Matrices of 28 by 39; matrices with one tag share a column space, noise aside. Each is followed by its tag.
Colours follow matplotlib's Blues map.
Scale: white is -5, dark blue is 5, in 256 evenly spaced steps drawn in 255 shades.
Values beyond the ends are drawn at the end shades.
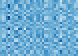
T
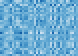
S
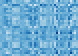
S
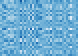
T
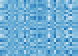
T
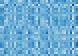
S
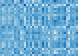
S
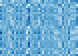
S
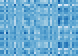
S
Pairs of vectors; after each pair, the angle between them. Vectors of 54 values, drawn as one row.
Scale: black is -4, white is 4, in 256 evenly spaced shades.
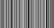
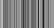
orthogonal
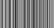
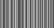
nearly opposite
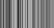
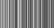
partly opposed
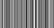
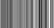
partly aligned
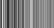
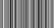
orthogonal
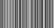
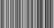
partly aligned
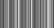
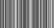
partly aligned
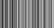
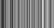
partly aligned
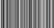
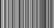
nearly opposite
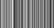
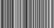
nearly opposite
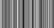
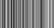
partly aligned
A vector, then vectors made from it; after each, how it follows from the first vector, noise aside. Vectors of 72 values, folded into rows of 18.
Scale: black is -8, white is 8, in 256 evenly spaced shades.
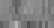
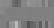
partly zeroed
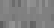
partly zeroed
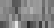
scaled up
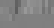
partly zeroed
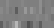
partly zeroed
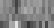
scaled up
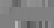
partly zeroed
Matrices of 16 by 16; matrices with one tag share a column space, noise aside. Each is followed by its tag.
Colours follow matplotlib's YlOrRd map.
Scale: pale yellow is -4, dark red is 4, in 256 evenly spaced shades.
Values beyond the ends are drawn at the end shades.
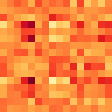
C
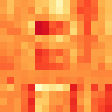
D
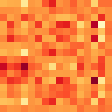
C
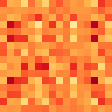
C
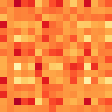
C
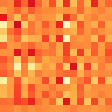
C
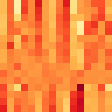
D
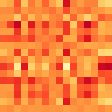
C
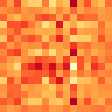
C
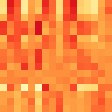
D
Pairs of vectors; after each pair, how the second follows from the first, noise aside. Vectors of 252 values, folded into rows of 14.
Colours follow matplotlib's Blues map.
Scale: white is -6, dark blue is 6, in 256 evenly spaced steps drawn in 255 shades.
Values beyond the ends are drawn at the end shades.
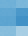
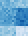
scaled up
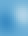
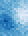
scaled up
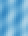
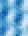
scaled up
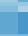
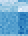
scaled up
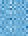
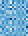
scaled up
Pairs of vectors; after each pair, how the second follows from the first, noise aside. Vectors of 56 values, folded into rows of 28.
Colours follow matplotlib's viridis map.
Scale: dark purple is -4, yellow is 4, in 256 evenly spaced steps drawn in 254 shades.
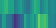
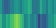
negated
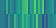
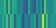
negated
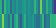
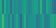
shrunk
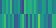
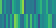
negated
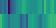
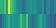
negated
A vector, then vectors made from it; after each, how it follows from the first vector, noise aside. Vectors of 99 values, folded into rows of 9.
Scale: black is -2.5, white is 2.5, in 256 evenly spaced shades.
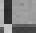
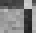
reversed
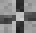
wrapped around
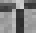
wrapped around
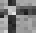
wrapped around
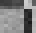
reversed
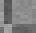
shrunk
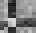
wrapped around
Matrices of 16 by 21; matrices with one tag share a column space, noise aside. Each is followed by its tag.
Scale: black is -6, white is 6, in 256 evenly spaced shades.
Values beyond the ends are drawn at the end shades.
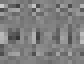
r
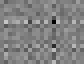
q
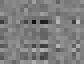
q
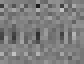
r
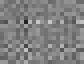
q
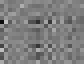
q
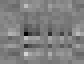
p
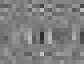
r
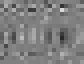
r
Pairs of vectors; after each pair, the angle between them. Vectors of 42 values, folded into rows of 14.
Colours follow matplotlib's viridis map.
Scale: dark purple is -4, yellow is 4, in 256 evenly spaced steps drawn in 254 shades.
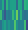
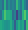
nearly opposite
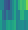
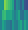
nearly opposite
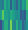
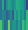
partly opposed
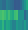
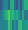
partly aligned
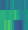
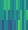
partly opposed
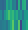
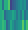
orthogonal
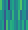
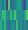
partly opposed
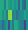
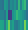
nearly opposite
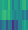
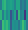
orthogonal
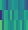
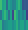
partly aligned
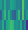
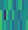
partly opposed
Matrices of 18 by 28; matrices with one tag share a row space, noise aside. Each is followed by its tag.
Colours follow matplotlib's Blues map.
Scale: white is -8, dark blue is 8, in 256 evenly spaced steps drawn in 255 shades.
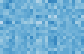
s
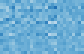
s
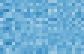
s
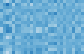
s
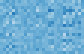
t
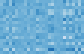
t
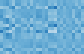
s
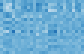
s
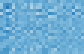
s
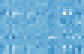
t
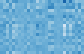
t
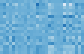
t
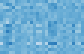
s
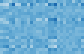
s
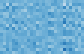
t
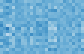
s
